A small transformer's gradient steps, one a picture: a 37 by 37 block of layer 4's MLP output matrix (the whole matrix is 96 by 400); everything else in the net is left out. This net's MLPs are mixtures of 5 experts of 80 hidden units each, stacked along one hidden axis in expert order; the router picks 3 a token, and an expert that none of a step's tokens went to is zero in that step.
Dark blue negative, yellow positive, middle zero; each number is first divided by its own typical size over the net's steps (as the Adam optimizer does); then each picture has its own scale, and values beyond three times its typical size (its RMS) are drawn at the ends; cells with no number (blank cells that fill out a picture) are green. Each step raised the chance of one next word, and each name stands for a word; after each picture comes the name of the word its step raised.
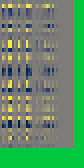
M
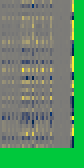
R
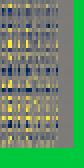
M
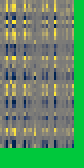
R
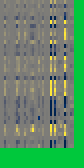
R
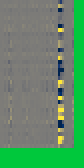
M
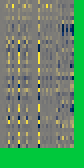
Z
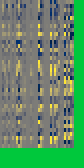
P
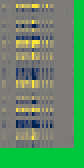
M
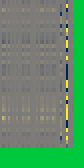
M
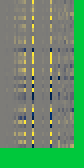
Z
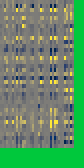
Z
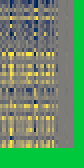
P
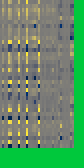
Z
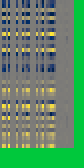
P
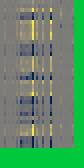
R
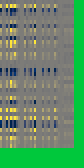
M
